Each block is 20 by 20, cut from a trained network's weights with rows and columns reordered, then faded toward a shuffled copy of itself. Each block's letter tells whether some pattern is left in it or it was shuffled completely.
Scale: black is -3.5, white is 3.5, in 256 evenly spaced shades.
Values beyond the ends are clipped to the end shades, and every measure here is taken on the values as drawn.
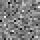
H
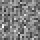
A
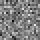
H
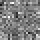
A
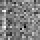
A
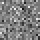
H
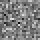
H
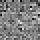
A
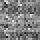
A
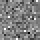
H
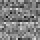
A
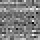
A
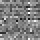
A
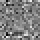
A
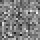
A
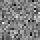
H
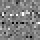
A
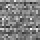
A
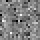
A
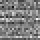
A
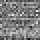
A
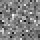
H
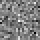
H
